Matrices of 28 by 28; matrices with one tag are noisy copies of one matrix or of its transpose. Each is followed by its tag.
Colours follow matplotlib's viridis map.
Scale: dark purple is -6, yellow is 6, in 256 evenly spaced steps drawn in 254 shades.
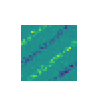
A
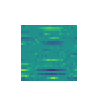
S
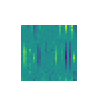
S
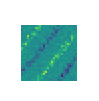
A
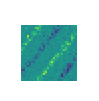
A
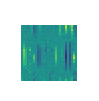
S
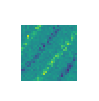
A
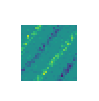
A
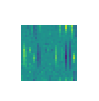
S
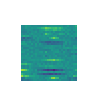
S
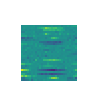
S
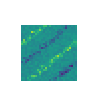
A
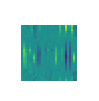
S
